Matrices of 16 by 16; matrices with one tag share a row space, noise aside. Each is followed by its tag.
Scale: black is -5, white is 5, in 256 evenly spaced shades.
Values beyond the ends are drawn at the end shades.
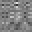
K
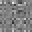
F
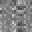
F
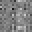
F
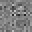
F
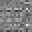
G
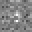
K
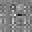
F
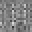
F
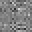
F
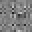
F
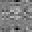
K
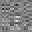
K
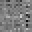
G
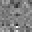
K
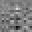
K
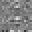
K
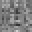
K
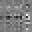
G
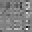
G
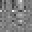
F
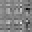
G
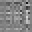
G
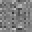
F
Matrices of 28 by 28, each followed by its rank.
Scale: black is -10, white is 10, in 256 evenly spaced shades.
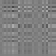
one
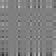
one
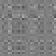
two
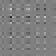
one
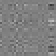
two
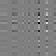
one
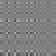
one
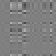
one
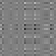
one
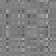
two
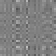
two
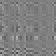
two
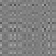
two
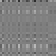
one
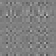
two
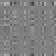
two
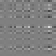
one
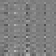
two
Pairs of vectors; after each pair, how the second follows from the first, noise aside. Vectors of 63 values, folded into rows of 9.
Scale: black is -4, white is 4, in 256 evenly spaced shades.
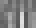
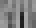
negated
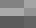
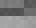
negated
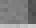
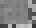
sign-scrambled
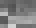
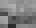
negated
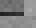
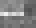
negated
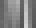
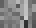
sign-scrambled
